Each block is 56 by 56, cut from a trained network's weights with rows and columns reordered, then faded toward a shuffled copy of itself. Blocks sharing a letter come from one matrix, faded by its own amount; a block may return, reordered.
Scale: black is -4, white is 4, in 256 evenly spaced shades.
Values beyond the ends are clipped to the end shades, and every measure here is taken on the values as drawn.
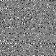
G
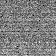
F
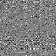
G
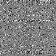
G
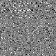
G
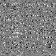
G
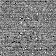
F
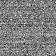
F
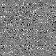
G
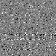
G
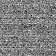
F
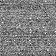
F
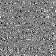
G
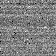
F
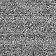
F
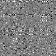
G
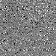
G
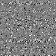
G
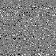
G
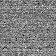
F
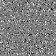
G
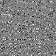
G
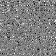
G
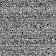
F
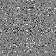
G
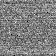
F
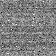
F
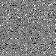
G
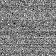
F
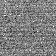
F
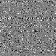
G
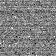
F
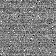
F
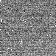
F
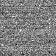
F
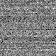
F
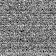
F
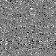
G
